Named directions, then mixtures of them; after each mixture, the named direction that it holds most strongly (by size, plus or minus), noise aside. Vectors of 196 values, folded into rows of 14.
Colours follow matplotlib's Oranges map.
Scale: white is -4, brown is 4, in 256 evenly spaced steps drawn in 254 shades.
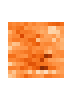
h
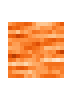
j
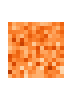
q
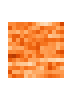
j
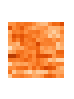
h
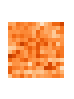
q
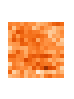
h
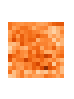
h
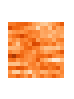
j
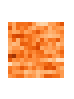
j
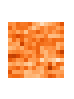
j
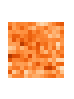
q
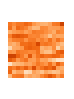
j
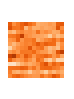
j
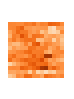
h
